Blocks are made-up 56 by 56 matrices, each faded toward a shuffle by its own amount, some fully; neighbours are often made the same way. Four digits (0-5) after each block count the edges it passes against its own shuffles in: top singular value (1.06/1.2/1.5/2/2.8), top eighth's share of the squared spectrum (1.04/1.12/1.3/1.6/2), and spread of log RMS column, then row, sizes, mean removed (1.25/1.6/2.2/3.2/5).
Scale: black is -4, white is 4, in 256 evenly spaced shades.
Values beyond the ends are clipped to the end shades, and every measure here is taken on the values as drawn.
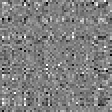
4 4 2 2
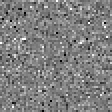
2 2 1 0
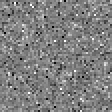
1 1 0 0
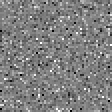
1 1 0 0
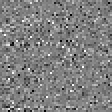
3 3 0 1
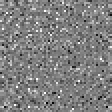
3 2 0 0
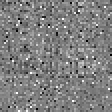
3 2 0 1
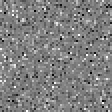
0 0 0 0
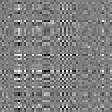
5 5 4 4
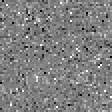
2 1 0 0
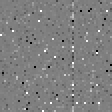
2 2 0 0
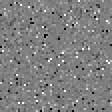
0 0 0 0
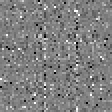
3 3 1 0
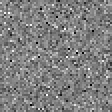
0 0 0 0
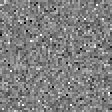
0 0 0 0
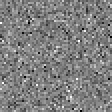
0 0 0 0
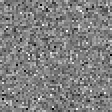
2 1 0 0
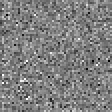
3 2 1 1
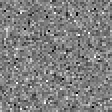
2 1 0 0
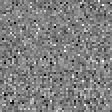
3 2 1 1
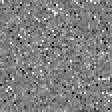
1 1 0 0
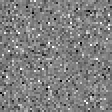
1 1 0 0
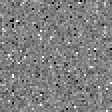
1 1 0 0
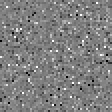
0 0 0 0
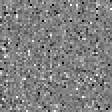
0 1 1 0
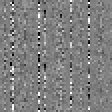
3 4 3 0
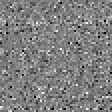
1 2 0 2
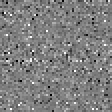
1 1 0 2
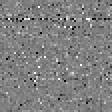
3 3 0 2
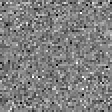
0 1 0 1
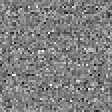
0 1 0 3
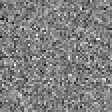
0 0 0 2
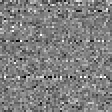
2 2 0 3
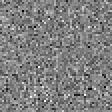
0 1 0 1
